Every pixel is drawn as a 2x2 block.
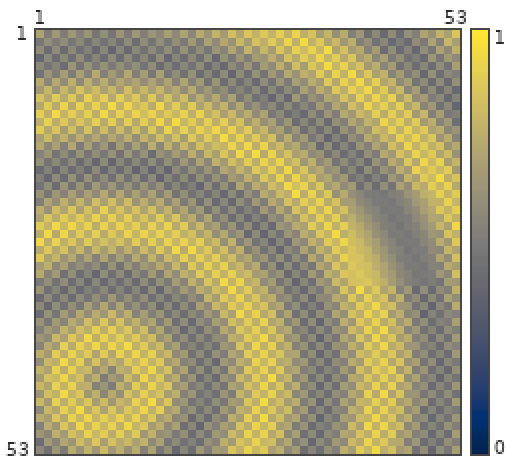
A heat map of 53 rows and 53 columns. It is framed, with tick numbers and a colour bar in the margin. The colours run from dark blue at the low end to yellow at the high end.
The halves do not mirror each other. An odd patch, calmer than its surroundings, sits in the middle right. The middle right is the calmest part. There is no overall slope. Rings spread out from the bottom left.
